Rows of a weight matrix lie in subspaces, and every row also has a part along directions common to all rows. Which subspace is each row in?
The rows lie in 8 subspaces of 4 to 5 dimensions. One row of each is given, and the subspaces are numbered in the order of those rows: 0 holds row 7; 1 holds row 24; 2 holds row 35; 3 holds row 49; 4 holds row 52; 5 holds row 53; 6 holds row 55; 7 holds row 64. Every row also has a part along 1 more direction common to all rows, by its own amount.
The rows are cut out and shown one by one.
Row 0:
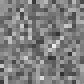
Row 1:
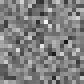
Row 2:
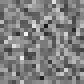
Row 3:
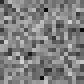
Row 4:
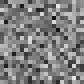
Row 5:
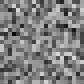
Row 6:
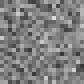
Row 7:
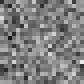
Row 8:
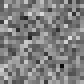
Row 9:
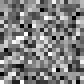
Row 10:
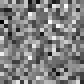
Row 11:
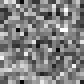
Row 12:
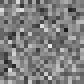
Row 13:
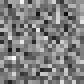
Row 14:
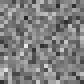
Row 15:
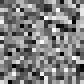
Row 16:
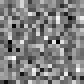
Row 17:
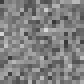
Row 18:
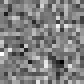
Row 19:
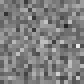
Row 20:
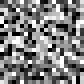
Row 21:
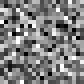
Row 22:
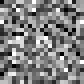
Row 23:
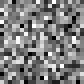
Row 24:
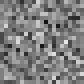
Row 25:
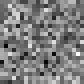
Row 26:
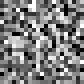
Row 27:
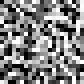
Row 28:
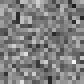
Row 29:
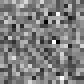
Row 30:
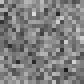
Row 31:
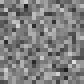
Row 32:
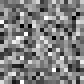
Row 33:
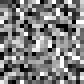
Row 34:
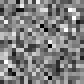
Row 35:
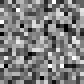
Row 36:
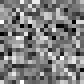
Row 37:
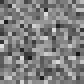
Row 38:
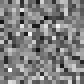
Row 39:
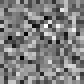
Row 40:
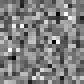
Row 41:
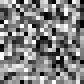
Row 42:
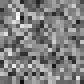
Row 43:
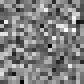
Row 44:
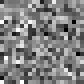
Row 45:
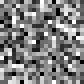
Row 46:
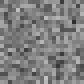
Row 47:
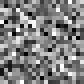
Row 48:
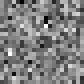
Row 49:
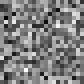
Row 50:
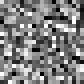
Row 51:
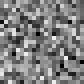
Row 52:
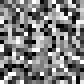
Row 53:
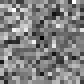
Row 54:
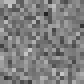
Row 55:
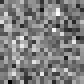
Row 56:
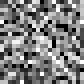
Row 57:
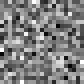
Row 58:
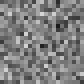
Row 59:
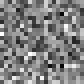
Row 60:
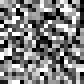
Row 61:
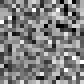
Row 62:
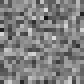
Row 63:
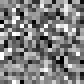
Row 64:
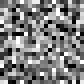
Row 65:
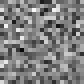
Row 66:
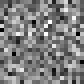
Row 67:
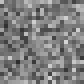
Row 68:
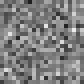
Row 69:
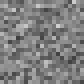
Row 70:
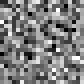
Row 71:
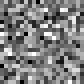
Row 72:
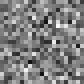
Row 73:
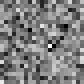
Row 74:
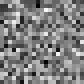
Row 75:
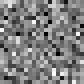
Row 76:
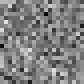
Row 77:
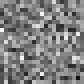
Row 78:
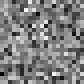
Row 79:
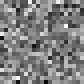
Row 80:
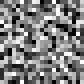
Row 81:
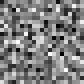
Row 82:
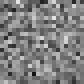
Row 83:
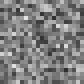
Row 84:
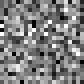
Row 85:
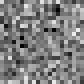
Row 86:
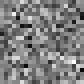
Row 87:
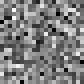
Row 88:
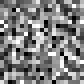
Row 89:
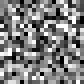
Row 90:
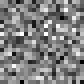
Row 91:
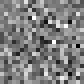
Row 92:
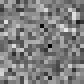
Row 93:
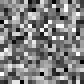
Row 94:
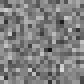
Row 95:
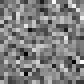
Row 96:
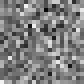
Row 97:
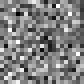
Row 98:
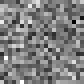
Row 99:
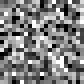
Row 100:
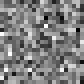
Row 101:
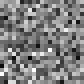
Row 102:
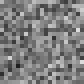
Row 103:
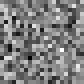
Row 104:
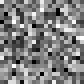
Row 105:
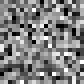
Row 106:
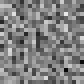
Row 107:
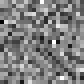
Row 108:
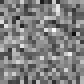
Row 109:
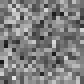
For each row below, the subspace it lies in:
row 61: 2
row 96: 6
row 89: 3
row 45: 6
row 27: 4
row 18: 4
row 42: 5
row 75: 7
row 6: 4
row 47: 1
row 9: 2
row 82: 5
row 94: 1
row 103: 3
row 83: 4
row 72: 3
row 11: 7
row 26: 0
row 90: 7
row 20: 6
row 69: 5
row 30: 6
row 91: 3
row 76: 7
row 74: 5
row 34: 0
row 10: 2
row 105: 2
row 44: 5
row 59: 2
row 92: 0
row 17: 6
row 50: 4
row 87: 6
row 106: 3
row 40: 3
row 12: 0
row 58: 1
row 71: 0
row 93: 2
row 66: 7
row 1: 1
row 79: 2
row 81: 1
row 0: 0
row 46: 4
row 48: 1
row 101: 7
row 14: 1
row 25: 5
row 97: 4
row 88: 1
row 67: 6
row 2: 0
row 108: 6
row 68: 3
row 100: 1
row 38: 0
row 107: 3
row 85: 6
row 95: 5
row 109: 5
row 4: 3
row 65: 6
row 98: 5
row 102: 6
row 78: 2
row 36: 5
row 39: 0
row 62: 0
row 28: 5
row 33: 7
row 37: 7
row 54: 7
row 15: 4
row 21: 1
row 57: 4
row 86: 5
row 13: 3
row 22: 0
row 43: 0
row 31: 6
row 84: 7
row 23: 2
